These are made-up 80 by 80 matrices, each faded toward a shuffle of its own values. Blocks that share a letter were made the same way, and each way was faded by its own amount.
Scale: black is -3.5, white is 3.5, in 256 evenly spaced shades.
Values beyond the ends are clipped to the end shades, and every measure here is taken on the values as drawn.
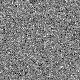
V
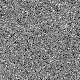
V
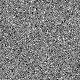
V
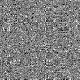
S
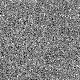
V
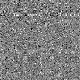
S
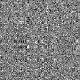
S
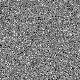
V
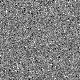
V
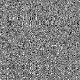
S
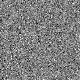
V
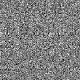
S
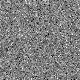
V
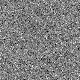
V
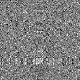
S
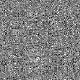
S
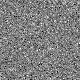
V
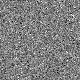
V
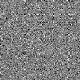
S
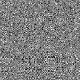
S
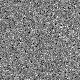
V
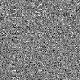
S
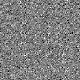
S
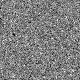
V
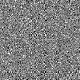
S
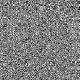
S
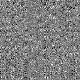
S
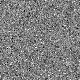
V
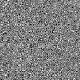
S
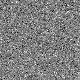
V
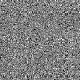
S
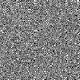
S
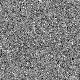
V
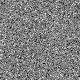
V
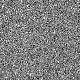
V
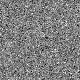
V
